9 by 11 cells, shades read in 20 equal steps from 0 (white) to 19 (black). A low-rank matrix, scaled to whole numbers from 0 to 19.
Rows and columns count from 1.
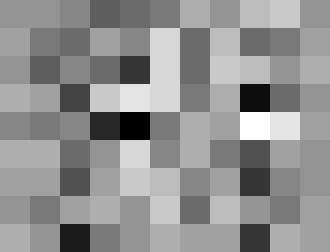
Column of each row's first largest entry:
4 3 5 9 5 9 9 7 3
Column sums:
65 78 100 81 79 53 77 59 90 67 66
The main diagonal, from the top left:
8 10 9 4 19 9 9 5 15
